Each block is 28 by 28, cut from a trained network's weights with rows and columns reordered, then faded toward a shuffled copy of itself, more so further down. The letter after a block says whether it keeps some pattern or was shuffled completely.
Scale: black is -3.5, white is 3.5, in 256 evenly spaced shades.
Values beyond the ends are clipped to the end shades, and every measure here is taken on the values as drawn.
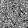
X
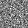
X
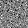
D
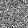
D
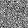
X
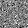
D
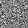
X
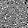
X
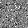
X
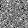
D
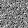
D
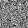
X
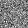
D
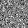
X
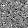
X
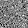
X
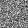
D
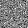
D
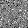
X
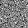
X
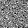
D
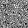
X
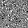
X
